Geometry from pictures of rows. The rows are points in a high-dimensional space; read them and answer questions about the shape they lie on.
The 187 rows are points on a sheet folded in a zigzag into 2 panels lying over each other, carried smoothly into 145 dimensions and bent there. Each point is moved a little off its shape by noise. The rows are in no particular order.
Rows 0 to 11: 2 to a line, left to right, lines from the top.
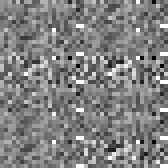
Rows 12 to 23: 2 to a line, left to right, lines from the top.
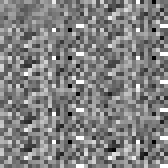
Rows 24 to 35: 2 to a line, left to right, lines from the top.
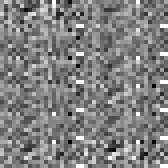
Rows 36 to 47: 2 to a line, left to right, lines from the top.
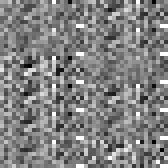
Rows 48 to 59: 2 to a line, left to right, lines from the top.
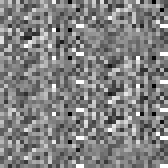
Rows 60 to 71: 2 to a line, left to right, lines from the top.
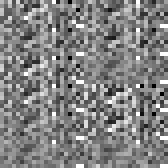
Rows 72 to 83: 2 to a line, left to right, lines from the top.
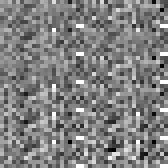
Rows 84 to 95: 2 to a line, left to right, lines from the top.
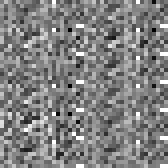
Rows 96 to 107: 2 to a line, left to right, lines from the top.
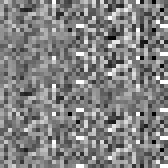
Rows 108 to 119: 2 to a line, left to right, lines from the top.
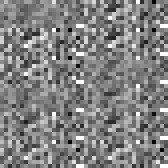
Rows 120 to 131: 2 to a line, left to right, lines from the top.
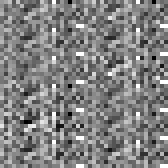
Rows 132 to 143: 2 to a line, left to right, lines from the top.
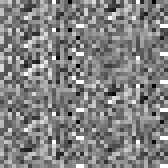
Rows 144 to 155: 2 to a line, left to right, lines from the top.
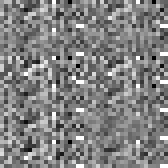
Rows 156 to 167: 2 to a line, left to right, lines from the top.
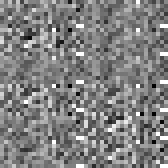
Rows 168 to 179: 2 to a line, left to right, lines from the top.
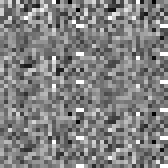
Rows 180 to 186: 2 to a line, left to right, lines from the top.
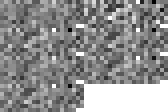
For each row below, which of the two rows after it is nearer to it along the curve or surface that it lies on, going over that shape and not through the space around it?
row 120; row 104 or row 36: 104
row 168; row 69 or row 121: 69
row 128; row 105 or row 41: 105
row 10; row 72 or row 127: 72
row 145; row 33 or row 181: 181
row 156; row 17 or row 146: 17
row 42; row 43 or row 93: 93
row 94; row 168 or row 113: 113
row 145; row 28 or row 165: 28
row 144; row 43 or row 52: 52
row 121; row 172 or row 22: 22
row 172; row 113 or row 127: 113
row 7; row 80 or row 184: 184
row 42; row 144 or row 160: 144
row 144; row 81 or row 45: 45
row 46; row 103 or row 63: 63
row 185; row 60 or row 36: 60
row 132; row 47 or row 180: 47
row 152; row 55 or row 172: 55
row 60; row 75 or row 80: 80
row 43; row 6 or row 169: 169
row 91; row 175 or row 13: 175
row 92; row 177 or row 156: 177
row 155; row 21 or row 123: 123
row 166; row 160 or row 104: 160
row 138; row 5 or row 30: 30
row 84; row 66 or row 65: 66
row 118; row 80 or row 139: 139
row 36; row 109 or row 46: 109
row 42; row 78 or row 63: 78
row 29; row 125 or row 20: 125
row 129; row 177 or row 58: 177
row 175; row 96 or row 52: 96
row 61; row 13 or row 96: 13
